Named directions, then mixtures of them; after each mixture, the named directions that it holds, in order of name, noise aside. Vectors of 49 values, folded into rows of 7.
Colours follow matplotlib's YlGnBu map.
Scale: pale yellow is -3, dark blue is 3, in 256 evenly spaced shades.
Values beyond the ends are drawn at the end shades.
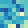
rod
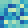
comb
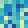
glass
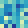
glass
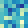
comb, glass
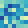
comb, glass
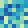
comb, glass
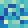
comb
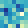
glass, rod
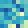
rod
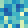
glass, rod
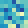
rod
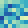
comb, glass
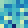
glass, rod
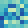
comb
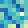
rod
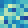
comb, glass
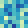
glass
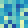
glass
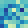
comb, rod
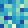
glass, rod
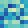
comb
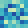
comb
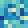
comb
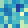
glass, rod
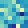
rod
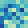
comb, rod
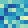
comb, glass
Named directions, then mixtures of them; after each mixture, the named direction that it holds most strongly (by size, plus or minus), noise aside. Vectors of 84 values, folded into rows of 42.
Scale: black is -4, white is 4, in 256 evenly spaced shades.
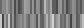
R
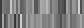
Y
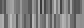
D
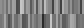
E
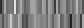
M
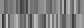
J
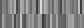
E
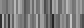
R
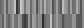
E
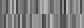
Y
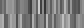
D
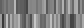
J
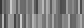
Y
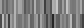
R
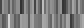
E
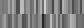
E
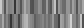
M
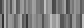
M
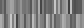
D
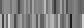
R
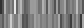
M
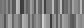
E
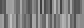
D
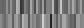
E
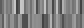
E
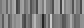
E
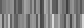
R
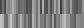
D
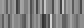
E
